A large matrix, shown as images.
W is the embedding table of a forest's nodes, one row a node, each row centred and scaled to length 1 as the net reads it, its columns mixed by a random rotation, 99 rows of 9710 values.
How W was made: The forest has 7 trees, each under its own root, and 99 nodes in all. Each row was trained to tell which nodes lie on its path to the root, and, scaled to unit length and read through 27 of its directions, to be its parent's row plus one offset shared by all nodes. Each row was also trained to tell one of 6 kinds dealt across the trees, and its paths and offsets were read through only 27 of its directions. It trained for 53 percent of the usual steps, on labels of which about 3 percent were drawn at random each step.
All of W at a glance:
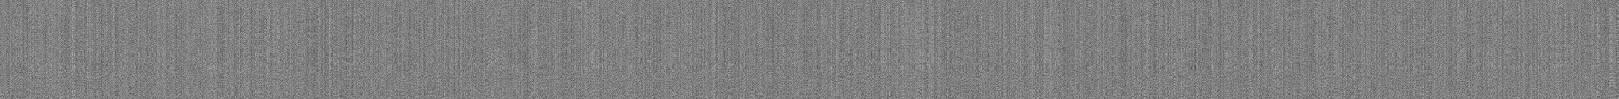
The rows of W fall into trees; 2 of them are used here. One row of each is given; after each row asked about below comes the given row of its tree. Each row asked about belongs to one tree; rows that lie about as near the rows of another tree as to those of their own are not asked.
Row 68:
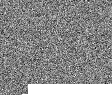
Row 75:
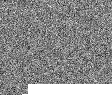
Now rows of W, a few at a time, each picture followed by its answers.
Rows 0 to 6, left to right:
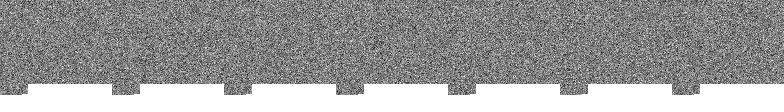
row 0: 75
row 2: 75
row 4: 75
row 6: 75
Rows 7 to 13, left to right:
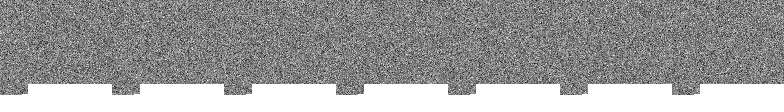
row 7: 68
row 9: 68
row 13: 75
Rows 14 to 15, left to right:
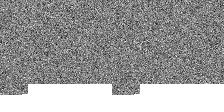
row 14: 68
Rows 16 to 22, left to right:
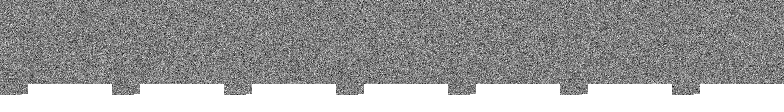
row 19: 68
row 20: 68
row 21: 68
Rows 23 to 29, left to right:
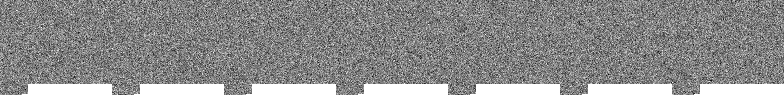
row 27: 68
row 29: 68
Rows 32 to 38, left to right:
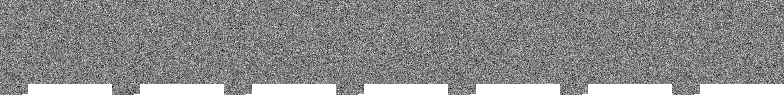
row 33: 75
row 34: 68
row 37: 68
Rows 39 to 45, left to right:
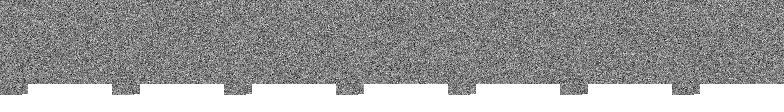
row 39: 75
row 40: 68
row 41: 68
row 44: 68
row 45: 75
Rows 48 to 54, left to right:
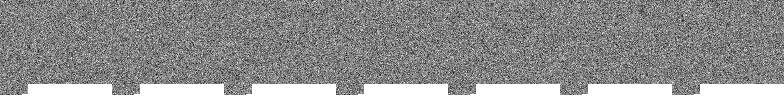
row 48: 75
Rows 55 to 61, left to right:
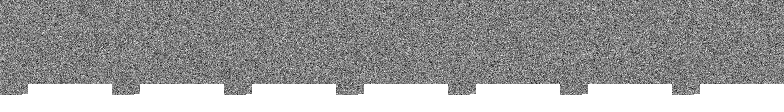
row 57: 68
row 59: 68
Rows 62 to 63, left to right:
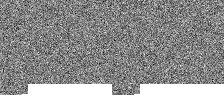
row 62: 68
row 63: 75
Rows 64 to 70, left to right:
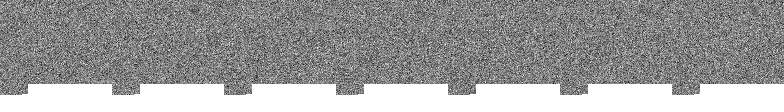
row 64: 75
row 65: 68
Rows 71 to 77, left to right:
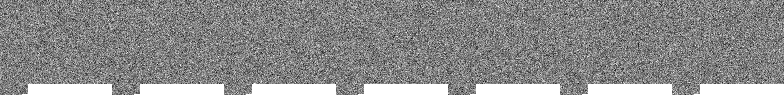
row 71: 68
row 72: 75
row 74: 68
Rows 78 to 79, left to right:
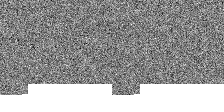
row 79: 75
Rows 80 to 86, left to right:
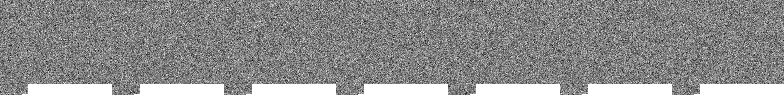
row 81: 75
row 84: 75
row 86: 68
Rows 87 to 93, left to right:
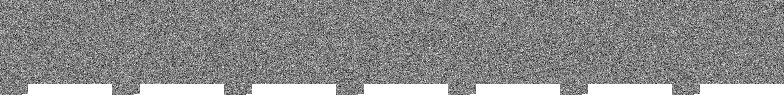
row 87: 68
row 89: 75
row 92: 68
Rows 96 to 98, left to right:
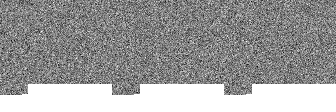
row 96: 75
